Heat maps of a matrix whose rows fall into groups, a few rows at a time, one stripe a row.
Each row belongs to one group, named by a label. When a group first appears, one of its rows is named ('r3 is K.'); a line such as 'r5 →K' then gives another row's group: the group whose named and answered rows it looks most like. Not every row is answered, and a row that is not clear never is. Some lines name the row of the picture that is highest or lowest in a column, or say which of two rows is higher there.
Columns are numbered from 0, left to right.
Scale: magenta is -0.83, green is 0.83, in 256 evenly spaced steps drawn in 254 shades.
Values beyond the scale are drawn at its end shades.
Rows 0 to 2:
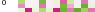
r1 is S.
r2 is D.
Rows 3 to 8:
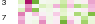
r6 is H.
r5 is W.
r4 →D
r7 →S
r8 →S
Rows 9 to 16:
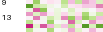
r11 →W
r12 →H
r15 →H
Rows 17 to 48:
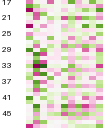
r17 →S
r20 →W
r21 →D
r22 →S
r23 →H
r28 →D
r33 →W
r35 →W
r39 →W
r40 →D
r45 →D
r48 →H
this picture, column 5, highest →43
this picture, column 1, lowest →33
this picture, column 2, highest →33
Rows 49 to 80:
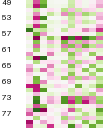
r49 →W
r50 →W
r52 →D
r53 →W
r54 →D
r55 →W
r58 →D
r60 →D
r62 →S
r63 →W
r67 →S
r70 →H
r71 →W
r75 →W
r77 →H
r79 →H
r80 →S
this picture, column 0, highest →56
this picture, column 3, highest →58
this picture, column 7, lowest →58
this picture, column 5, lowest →58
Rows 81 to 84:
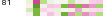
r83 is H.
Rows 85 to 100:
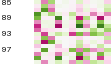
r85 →W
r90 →S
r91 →S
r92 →H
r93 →D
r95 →W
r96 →S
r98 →S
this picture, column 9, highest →91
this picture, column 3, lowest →91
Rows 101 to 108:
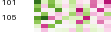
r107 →W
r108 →D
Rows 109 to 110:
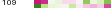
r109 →H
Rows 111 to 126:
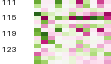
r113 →D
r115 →D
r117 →D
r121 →W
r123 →D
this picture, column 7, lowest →115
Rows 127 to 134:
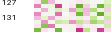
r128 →S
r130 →S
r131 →H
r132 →D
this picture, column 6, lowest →134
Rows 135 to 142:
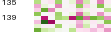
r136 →S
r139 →D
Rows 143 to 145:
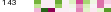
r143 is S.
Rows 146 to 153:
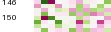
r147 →S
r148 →D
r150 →W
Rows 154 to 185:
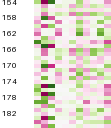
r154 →W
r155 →D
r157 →D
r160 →W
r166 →D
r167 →D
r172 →S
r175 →W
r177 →W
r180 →W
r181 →S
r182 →D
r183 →W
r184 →H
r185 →W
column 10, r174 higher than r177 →Yes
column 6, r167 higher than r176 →Yes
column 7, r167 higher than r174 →No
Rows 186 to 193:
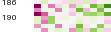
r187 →H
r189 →H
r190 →W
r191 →W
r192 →S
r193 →D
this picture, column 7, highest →189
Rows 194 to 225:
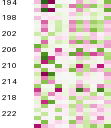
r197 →D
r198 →H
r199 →D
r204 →D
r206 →S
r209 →W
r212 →W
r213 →W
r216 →S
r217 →H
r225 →H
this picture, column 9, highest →216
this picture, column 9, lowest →210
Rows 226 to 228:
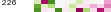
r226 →W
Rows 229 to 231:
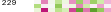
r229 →D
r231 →D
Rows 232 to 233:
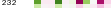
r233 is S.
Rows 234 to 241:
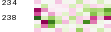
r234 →S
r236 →H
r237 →H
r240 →W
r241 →S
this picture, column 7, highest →239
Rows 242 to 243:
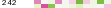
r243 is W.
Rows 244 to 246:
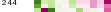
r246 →W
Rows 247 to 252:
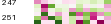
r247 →H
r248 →W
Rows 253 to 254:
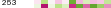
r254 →D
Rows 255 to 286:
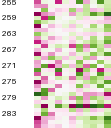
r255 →S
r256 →H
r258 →H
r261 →H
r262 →H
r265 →H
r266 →D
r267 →S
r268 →H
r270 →S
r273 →S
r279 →D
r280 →S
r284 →H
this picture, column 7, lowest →281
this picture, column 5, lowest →281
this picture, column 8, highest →281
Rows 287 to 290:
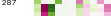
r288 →W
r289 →W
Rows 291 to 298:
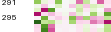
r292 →D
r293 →W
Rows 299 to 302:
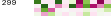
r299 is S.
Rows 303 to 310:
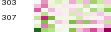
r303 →D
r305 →H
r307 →W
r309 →W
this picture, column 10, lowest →310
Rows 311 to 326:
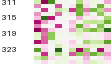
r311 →W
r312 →S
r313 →D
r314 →S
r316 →H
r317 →S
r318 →H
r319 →W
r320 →W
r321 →H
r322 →D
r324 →D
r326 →D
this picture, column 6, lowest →323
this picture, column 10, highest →318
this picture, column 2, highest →311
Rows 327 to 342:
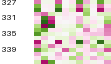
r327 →S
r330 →H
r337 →S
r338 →H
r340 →S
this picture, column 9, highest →337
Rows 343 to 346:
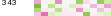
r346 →H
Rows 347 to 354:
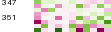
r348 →S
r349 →W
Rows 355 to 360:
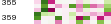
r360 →S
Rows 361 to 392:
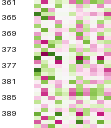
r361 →D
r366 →S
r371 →H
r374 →W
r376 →S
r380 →W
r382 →S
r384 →D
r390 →W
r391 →S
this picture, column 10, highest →385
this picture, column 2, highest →374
